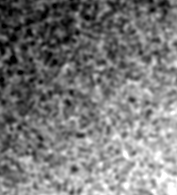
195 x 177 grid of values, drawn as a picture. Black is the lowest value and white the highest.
There is an overall slope up to the bottom right. The bottom right is the ninth with the highest average. The ninth with the lowest average is the top left. No single row or column stands out from its neighbours. The texture is blotchy. There are no lone odd cells. On average the colour sits 50% of the way up the scale. Neither half mirrors the other.
